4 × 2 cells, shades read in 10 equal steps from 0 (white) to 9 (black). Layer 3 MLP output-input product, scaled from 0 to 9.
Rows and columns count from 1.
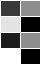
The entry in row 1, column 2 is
4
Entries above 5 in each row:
1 1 1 1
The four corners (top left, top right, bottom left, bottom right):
7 4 0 9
